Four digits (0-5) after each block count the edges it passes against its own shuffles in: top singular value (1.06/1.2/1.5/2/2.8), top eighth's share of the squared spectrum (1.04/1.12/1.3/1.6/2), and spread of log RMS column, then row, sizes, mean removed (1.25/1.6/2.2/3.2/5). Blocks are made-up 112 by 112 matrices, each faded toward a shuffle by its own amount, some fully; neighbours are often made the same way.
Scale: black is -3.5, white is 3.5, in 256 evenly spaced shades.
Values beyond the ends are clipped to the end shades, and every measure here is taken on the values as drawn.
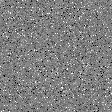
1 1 0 0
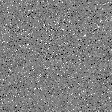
2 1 0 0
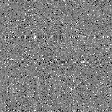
4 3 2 2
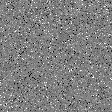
1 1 0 0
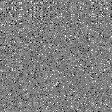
4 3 1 2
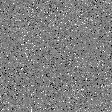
2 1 0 0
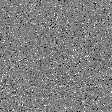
2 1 0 1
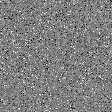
2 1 0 0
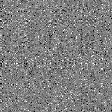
4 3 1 2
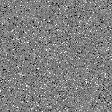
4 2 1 1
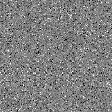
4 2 1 0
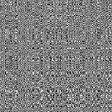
5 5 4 4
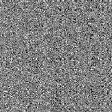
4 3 2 2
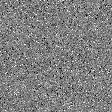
0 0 0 0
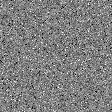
0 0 0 0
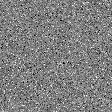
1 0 0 0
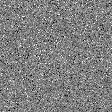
2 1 0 0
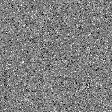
3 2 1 0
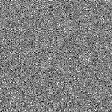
4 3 2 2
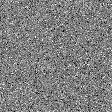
1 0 0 0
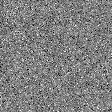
0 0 0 0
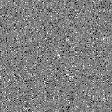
4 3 2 2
